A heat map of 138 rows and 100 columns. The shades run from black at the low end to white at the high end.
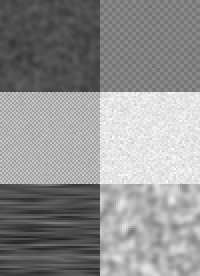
It is made of 3 by 2 panels. Panel 1,1: low, blotchy, faint in contrast. Panel 1,2: middling, checkered, faint in contrast. Panel 2,1: high, checkered. Panel 2,2: very high, fine-grained, faint in contrast. Panel 3,1: low, streaked across. Panel 3,2: high, blotchy.
